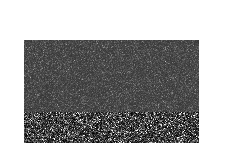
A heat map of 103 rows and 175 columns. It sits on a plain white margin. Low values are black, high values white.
Most values sit low, with a long tail of high ones. Overall the values sit about 30% of the way up the scale. Neither half mirrors the other. The top part is calmer, up to a seam about 70% of the way down.
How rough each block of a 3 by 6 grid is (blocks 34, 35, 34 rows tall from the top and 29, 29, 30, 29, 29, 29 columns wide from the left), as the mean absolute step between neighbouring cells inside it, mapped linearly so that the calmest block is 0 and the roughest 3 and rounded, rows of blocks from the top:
0 0 0 0 0 0 / 0 0 0 0 0 0 / 3 3 3 3 3 3
